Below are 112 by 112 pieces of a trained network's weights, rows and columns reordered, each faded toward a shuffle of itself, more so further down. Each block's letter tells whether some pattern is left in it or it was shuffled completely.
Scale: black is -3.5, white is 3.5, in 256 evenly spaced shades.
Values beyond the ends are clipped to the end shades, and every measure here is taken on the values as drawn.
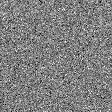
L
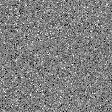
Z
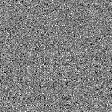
Z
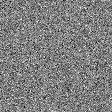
L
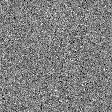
L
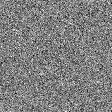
L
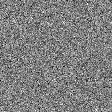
Z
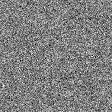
Z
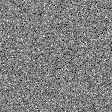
L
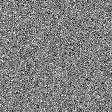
L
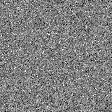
L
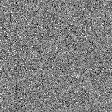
Z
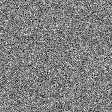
L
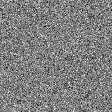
L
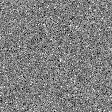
L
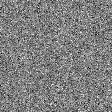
Z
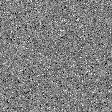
L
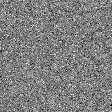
L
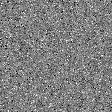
L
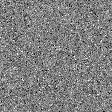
L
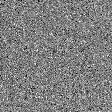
Z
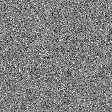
Z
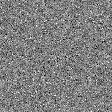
Z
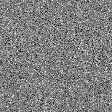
Z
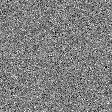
L
